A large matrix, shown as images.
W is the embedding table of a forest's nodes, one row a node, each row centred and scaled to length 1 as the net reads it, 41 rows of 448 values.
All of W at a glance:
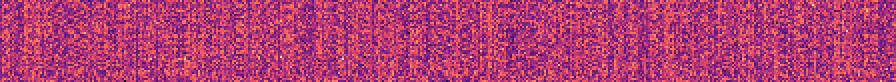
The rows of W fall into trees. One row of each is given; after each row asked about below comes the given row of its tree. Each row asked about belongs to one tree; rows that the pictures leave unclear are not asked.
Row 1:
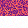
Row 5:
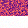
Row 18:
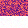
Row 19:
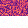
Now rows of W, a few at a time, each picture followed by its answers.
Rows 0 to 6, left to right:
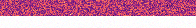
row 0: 18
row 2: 19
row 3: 19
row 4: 18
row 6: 1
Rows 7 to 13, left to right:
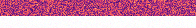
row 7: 18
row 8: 19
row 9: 18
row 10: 1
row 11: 5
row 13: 1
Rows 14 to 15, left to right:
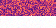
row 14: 19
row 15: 19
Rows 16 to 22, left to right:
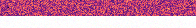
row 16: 19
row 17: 18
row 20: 19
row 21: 18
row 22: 1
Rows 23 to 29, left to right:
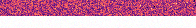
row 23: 19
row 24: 18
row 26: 19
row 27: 18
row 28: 1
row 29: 5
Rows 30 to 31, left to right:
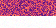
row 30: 18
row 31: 19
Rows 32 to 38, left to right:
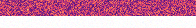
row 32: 18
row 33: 19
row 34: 5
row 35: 18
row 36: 18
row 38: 1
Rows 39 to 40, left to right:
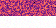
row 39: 19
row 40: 1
